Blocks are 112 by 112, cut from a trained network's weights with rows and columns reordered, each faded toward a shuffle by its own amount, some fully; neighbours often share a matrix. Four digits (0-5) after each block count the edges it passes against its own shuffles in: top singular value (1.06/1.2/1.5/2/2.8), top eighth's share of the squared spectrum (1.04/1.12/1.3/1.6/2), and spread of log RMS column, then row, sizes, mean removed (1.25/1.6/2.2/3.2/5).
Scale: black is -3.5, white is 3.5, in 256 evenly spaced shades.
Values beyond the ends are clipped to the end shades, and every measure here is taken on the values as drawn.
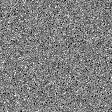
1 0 0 0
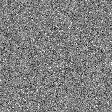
0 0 0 0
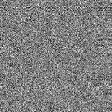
4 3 0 2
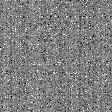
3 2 0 2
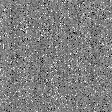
2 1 0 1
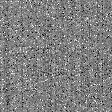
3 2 0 1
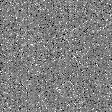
1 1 0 0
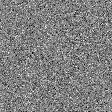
1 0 0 0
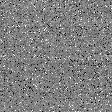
1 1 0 0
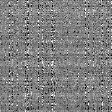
4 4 4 0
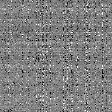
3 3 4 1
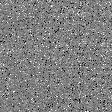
1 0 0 0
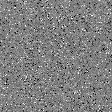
0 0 0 0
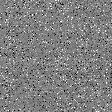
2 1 1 0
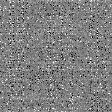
3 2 3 0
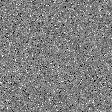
0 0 0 0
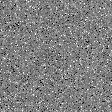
0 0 0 0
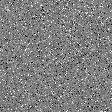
0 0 0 0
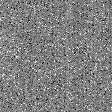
1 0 0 0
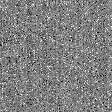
2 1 0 1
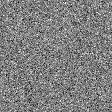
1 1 0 0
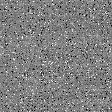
1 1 2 0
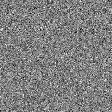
2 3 0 1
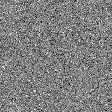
1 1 0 0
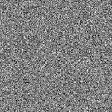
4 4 1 2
